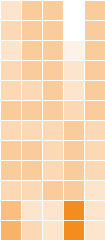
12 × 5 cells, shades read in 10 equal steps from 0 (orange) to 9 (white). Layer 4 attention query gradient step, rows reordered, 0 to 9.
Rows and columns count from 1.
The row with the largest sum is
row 1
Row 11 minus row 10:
-2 1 2 -5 0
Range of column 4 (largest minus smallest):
9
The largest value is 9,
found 2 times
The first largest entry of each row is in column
4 4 4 4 4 4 1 3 3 5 2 3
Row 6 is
5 5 5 6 5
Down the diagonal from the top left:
7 5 5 7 5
